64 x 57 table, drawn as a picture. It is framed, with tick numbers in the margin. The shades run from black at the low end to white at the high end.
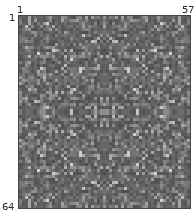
No single row or column stands out from its neighbours. The values are skewed, with a long tail toward high values. The texture is fine-grained noise. Its left and right halves mirror each other, and so do its top and bottom. No overall slope runs across the table. There are no regular stripes.
